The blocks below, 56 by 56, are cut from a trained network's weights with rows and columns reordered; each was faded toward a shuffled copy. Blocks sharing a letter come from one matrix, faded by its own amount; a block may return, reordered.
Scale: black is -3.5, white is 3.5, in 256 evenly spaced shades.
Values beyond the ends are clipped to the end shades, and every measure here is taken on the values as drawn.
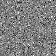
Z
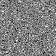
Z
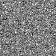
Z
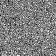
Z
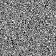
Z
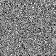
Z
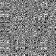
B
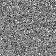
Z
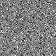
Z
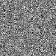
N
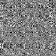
B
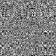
B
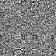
N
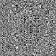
N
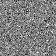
Z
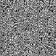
N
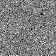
Z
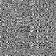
B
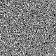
Z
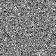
Z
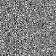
N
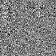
B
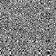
N
